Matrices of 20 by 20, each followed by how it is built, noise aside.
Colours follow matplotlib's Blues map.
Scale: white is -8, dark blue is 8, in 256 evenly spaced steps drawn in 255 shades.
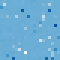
sparse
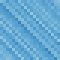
Toeplitz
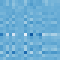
low rank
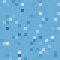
sparse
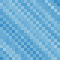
Toeplitz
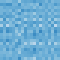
low rank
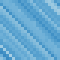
Toeplitz
